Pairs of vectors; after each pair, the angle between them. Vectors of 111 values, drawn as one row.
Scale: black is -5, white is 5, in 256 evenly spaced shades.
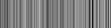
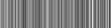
nearly opposite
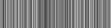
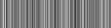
partly opposed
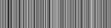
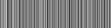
partly aligned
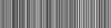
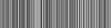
nearly parallel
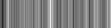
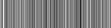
orthogonal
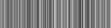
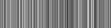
partly opposed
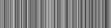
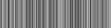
orthogonal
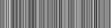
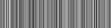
nearly parallel
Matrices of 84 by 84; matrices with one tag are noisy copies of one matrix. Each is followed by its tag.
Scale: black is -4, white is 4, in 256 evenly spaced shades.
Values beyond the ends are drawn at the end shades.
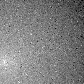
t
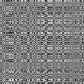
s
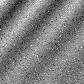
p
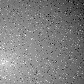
t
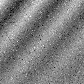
p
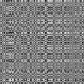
s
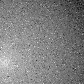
t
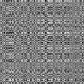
s
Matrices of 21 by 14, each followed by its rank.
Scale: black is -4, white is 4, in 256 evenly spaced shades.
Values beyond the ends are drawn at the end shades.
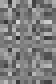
two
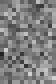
full rank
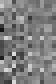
three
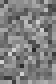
full rank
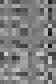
three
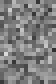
full rank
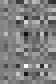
two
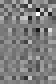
two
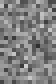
full rank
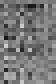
three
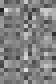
three
